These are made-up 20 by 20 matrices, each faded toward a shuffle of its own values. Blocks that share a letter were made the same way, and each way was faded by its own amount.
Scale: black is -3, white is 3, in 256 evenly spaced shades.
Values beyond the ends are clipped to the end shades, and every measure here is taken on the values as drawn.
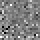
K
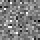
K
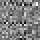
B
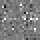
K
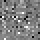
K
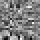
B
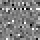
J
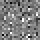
J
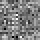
B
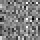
B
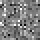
J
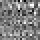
B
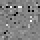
K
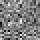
B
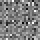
B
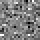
K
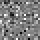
J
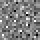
K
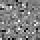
K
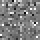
K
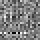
B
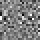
B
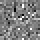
K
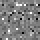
K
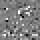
K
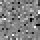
K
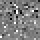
K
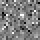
K
